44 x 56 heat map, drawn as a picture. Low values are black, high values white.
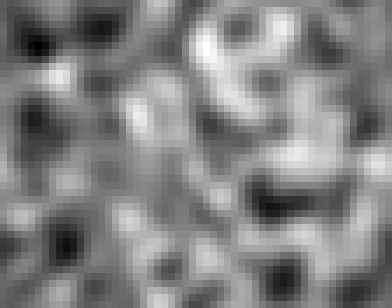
The texture is blotchy. The top left is the ninth with the lowest average. The values follow a bell shape. No single row or column stands out from its neighbours. The halves do not mirror each other. No lone cell stands out from its neighbours.
